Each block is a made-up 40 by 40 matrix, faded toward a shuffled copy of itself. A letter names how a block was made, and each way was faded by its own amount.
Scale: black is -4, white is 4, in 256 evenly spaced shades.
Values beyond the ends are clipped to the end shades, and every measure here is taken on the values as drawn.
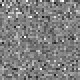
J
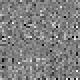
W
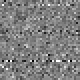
J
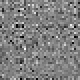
W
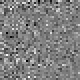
W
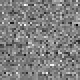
J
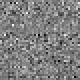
J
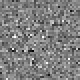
J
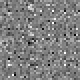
W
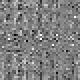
W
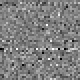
J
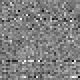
J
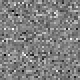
J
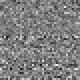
J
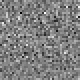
J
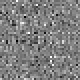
W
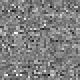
J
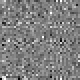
W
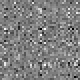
W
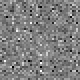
W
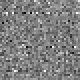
J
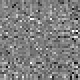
W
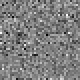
J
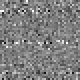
J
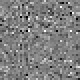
W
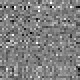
W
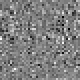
W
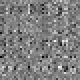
W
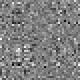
W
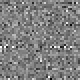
J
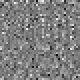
W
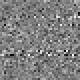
J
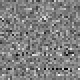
J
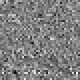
J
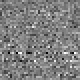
J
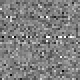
J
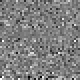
J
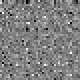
W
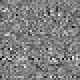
J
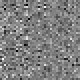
W
